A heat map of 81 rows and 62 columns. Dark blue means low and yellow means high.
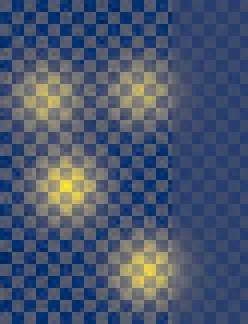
The middle left is the ninth with the highest average. Most values sit low, with a long tail of high ones. No single row or column stands out from its neighbours. Overall the values sit about 30% of the way up the scale. The right part is calmer, past a seam about 70% of the way across. Four bumps rise from the field.
